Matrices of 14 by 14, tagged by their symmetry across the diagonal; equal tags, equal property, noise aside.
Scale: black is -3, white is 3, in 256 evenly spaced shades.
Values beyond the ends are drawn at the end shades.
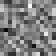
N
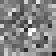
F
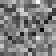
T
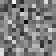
T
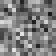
N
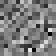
F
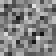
F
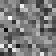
T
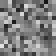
N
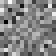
F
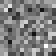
F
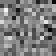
T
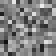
N
